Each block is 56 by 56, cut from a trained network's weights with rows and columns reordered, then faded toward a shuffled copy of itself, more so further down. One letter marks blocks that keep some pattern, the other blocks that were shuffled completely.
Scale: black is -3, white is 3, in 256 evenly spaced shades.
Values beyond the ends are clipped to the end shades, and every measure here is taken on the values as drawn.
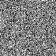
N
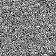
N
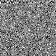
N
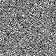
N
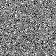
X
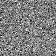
X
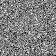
X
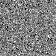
X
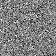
X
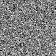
N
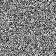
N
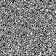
N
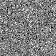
X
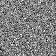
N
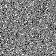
X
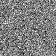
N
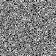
N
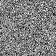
X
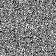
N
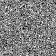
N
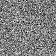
X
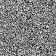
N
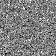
X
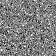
X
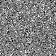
X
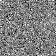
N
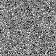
N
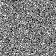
X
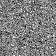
X
